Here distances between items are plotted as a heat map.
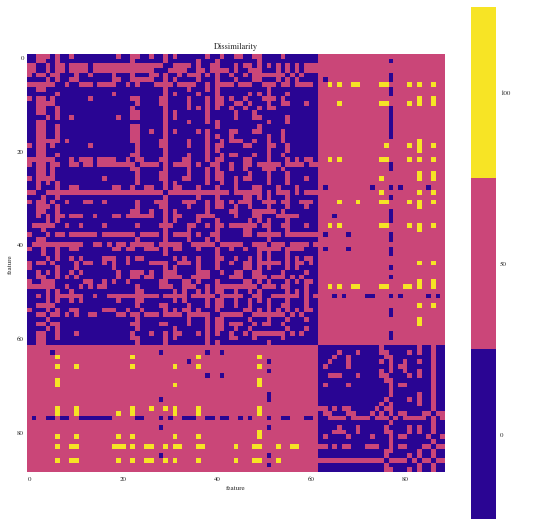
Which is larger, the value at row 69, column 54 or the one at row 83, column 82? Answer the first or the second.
the first
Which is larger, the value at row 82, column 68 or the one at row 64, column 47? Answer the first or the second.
the second
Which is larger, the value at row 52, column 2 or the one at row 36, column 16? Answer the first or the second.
the second
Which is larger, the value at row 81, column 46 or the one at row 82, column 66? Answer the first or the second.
the first
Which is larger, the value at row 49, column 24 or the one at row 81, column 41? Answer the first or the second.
the second
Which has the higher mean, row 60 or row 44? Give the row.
44
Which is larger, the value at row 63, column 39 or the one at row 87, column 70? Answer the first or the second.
the first
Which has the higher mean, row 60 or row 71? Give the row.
71
